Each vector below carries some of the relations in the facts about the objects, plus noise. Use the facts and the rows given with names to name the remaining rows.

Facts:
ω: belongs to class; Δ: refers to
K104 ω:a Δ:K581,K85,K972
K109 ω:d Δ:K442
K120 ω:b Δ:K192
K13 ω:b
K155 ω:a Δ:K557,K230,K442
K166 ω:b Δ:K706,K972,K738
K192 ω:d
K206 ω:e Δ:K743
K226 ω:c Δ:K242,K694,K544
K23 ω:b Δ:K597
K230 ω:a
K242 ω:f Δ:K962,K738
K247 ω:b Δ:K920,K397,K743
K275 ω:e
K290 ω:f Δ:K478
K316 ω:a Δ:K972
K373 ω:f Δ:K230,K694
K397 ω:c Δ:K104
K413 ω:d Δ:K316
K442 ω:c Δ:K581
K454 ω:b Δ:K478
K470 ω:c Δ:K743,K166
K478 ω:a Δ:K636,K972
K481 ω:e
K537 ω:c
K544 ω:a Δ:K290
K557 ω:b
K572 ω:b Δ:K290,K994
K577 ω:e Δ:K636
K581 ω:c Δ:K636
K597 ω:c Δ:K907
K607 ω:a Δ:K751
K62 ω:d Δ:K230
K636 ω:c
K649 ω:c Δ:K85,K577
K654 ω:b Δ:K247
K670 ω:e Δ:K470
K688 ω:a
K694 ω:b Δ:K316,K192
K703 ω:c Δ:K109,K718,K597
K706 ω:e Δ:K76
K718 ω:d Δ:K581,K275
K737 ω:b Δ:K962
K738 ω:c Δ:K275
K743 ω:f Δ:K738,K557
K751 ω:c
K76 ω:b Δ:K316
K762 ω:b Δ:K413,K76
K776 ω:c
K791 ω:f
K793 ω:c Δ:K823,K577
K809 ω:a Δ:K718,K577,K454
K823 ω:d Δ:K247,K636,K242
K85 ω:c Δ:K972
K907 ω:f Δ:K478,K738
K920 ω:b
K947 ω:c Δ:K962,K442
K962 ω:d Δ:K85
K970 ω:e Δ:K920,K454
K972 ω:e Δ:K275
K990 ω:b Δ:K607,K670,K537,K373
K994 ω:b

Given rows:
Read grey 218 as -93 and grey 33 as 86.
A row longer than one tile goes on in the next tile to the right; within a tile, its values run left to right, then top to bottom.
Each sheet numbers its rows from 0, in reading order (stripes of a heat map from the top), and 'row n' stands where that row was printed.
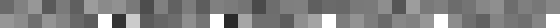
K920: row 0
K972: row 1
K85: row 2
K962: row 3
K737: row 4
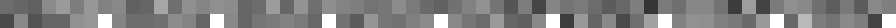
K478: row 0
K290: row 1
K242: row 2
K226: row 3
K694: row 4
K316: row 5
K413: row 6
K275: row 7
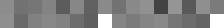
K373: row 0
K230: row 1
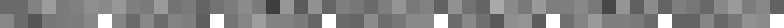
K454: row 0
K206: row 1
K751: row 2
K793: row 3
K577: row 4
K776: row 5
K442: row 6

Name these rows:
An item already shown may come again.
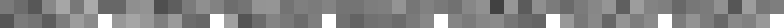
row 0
K581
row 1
K192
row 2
K247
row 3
K809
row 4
K230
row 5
K109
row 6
K962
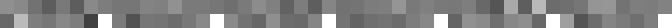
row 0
K275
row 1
K544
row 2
K762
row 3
K809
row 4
K636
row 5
K247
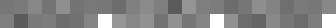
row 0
K155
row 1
K62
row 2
K990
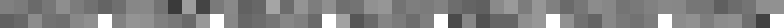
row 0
K397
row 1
K413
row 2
K907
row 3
K247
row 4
K478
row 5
K572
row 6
K791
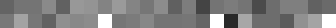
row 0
K718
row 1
K706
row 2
K85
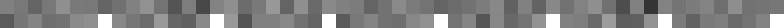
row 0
K649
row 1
K694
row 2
K743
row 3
K738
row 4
K166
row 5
K76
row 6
K607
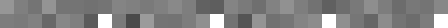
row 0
K970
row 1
K470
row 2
K597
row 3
K120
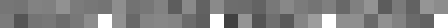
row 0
K544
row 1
K373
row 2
K104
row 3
K13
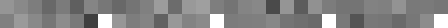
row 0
K481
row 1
K823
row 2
K688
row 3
K544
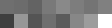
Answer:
K104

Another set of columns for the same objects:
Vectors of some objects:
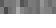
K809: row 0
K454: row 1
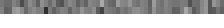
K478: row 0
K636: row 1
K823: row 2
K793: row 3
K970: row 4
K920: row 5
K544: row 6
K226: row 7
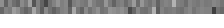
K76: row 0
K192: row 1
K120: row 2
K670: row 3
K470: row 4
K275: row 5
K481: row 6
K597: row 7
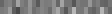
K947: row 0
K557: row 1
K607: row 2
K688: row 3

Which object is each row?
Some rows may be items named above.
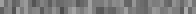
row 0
K373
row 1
K109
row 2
K104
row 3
K776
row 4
K706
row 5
K166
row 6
K990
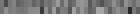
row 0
K962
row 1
K62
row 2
K373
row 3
K316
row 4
K636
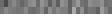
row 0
K718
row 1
K577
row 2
K990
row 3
K572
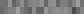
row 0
K762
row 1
K791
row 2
K470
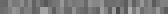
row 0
K166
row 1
K316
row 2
K13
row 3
K572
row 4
K155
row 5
K694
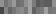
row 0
K290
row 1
K230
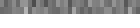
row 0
K743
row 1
K413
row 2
K120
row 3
K970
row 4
K120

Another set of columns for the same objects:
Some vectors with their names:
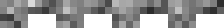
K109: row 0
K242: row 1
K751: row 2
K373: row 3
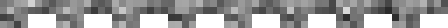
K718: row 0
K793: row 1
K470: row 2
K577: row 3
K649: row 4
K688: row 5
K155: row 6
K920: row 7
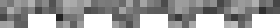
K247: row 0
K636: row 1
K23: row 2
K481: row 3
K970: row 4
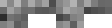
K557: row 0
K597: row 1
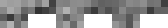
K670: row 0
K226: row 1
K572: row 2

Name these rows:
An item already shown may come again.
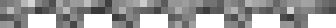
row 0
K823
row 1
K62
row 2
K962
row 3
K776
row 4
K413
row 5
K104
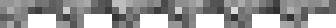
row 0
K776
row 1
K809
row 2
K230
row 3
K809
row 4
K155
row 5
K706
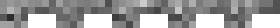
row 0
K706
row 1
K694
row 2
K962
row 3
K316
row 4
K544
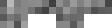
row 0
K290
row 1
K13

